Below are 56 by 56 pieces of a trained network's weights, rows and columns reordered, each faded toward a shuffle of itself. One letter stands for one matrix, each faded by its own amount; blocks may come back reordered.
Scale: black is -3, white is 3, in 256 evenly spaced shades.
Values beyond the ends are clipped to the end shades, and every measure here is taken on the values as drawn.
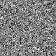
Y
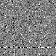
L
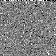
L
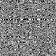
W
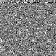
L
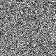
Y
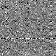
L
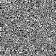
L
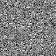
L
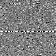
W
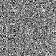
Y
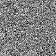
Y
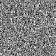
Y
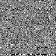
W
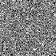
Y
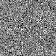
L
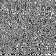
L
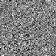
Y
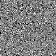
L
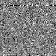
L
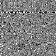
W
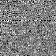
W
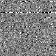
W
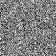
Y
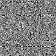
W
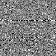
W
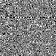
L
